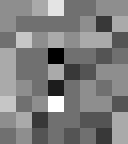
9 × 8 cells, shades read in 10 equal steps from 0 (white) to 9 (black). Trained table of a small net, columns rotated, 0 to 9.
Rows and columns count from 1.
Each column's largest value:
5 5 7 9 7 6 7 6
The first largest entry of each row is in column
5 7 8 4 5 4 8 3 7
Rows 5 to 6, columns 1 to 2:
3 5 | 3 4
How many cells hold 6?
8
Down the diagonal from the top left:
4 5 4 9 7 4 4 3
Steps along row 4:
up same up down same up down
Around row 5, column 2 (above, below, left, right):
5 4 3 5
